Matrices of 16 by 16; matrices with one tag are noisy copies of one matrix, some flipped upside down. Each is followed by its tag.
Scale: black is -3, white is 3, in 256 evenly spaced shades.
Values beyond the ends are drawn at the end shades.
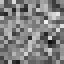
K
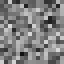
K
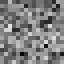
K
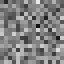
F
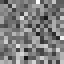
F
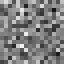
F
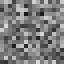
F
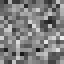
K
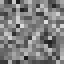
K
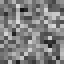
K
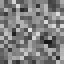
K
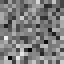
F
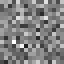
F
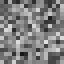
K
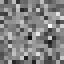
K
